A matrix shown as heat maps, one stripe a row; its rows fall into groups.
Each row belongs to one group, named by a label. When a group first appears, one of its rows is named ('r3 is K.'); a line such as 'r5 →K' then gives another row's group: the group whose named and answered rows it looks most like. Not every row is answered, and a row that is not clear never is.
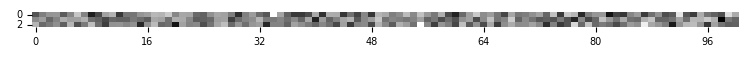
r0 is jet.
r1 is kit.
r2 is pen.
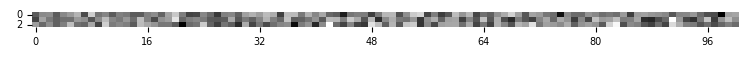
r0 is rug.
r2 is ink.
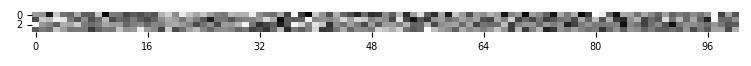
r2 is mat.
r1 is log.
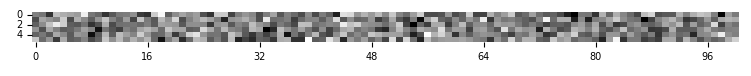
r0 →kit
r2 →log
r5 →ink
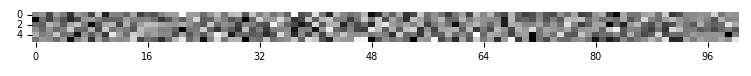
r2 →jet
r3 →ink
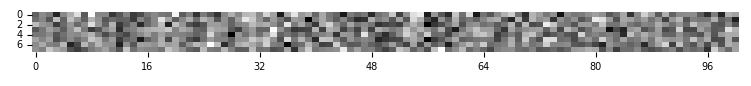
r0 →rug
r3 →jet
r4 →jet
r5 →rug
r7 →log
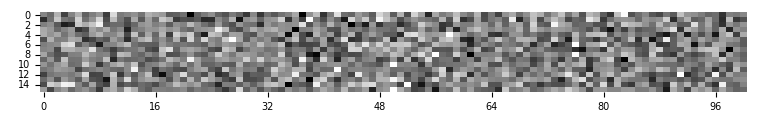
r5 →jet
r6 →log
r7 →kit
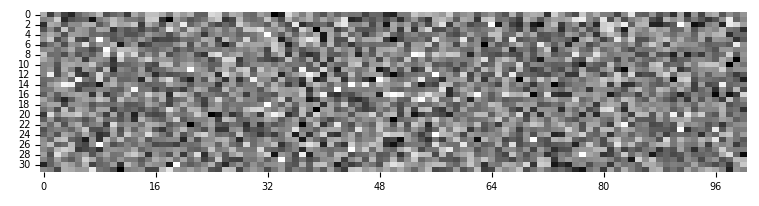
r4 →kit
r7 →log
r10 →kit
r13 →ink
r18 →kit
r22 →ink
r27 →log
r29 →jet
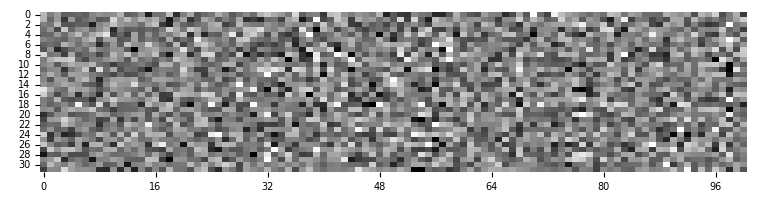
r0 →rug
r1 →ink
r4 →rug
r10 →kit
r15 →mat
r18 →ink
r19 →kit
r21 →log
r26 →pen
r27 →log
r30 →jet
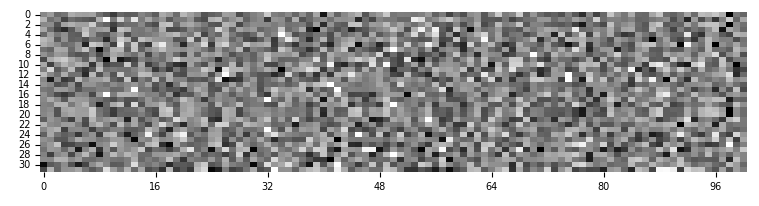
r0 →kit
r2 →kit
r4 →jet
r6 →pen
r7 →jet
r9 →log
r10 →pen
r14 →mat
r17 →kit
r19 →kit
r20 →kit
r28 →jet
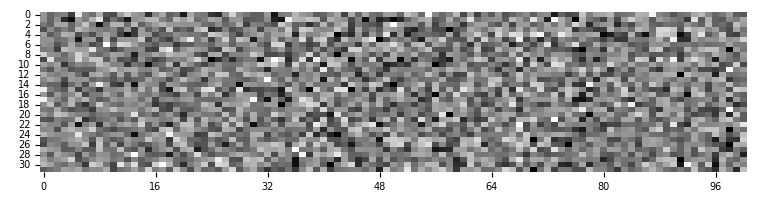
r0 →pen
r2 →jet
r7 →kit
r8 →mat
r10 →rug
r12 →pen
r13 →kit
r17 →mat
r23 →kit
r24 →mat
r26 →rug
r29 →pen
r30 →pen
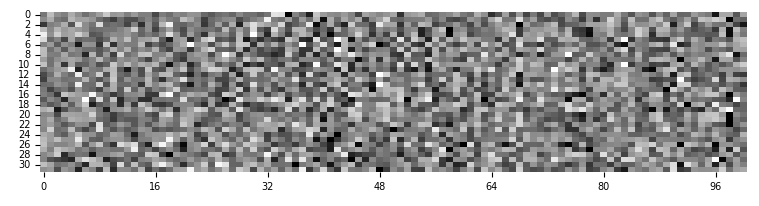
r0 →log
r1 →kit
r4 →mat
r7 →ink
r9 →pen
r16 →kit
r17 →rug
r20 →kit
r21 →kit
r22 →rug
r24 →mat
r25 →mat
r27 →mat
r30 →pen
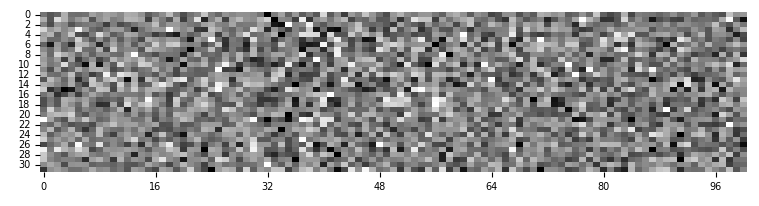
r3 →mat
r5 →ink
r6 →jet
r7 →ink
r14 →pen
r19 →jet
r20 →log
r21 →mat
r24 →pen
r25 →mat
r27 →mat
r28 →mat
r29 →pen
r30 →kit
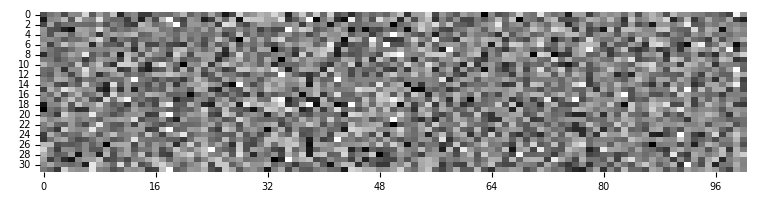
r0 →rug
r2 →jet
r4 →jet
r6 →pen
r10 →pen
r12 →jet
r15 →log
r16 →ink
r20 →kit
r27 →ink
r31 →kit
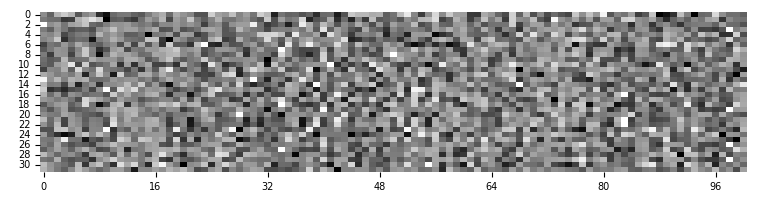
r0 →log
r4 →rug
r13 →mat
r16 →ink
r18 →jet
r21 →ink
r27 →jet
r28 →pen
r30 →pen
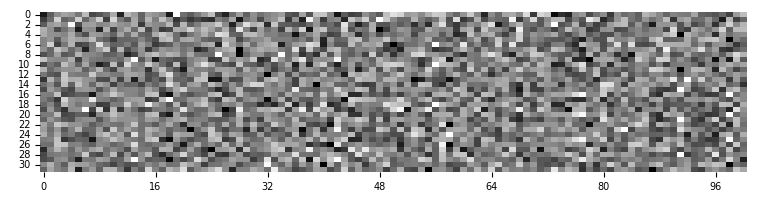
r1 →ink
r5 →kit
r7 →rug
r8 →jet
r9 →mat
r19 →rug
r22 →mat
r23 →ink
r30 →kit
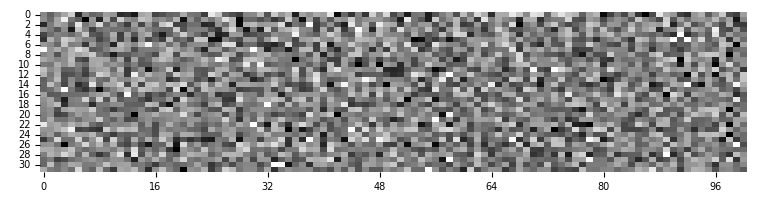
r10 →pen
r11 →rug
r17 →rug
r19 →kit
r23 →log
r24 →kit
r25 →ink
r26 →rug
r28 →jet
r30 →log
